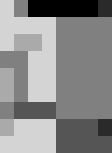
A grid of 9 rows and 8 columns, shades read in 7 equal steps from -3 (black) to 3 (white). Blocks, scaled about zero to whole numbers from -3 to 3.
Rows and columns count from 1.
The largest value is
2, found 20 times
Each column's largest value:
2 2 2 2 0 0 0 0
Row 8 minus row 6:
0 2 0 0 -1 -1 -1 -2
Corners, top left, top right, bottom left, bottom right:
2 -2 2 -1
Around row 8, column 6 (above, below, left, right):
0 -1 -1 -1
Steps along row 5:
down up same down same same same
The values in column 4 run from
-3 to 2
